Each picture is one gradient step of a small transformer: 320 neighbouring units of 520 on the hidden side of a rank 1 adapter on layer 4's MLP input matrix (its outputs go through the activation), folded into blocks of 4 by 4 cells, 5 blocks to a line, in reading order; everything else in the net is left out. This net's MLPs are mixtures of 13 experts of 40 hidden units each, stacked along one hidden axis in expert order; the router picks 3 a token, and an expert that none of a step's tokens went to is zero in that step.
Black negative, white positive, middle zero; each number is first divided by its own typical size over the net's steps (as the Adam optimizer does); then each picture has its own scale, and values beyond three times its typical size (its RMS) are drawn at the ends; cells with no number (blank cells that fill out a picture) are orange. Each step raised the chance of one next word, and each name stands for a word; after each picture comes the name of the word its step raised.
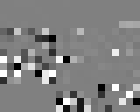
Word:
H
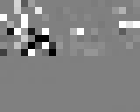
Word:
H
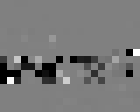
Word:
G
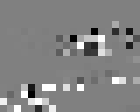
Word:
G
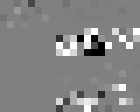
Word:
G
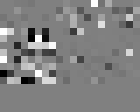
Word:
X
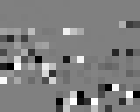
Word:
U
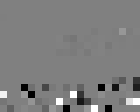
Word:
X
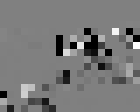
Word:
U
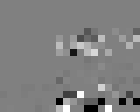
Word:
H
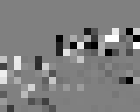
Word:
U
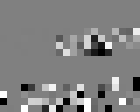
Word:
G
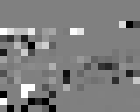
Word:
U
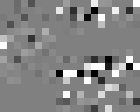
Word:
H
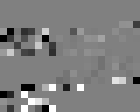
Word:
G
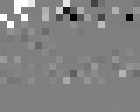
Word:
X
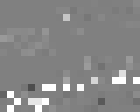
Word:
H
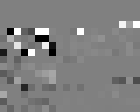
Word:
H
